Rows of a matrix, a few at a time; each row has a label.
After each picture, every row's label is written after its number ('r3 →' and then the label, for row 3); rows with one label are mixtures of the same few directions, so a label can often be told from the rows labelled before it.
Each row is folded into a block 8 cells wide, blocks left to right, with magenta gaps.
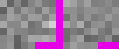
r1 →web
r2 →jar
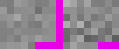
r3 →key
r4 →jar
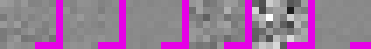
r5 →jar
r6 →key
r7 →web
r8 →key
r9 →key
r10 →jar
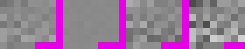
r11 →jar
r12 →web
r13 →jar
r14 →jar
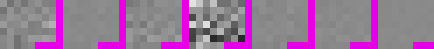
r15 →web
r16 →key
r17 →jar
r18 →jar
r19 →key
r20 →jar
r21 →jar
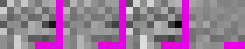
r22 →web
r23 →web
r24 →web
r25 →jar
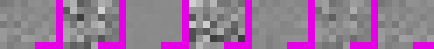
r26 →jar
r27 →key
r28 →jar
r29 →jar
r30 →web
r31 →key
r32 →jar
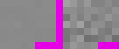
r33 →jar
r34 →jar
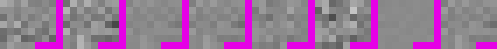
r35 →jar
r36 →web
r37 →web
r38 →web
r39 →key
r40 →key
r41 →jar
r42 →web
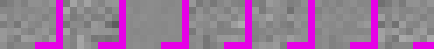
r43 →jar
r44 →web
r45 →key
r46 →web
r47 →key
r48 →web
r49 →jar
